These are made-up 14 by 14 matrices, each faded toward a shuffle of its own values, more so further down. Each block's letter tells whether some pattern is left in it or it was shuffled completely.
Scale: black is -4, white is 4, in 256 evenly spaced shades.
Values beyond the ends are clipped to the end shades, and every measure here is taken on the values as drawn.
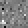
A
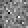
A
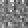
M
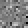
M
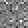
M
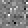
M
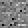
M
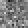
M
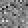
A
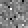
A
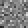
M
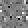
M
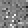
A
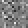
M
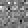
M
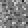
A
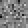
A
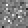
A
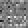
M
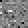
A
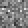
A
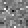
A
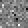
A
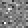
M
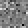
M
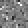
A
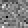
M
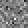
M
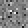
M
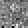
A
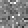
A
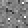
A
